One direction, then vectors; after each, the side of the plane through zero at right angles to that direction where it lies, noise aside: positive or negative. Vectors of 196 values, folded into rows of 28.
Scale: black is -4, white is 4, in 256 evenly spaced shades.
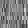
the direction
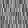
positive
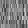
positive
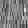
positive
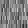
positive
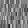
negative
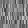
positive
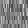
negative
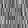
negative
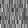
negative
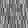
negative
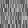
positive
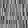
positive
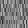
positive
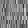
positive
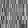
positive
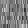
negative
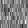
positive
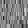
positive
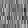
negative
